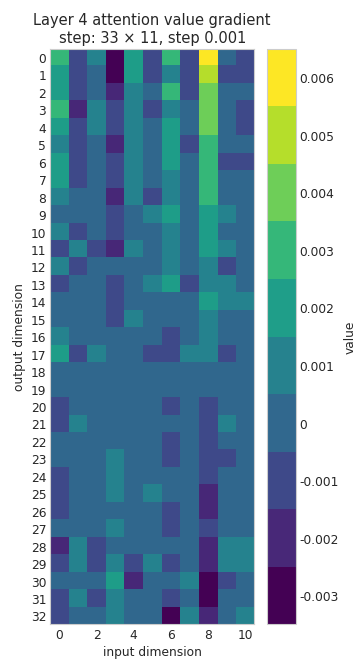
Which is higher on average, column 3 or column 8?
column 8
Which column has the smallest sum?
3
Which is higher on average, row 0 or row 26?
row 0
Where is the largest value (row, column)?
0 8
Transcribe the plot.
Title: Layer 4 attention value gradient step: 33 × 11, step 0.001
x-axis: input dimension, ticks 0 2 4 6 8 10
y-axis: output dimension, ticks 0 1 2 3 4 5 6 7 8 9 10 11 12 13 14 15 16 17 18 19 20 21 22 23 24 25 26 27 28 29 30 31 32 (0 at the top)
Colour bar: value, ticks -0.003 -0.002 -0.001 0 0.001 0.002 0.003 0.004 0.005 0.006
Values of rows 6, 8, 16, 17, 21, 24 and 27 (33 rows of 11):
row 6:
0.002 -0.001 0 -0.001 0.001 0 0.002 0 0.003 -0.001 -0.001
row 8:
0.001 0 0 -0.002 0.001 -0.001 0.001 0 0.003 0 0
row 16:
0.001 0 0 0 0 0 -0.001 0 0.001 0 0
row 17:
0.002 -0.001 0.001 0 0 -0.001 -0.001 0.001 0.001 -0.001 0
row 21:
-0.001 0.001 0 0 0 0 0 0 -0.001 0.001 0
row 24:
-0.001 0 0 0.001 0 0 0 0 -0.001 0 0
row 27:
0 0 0 0.001 0 0 -0.001 0 -0.001 0 0
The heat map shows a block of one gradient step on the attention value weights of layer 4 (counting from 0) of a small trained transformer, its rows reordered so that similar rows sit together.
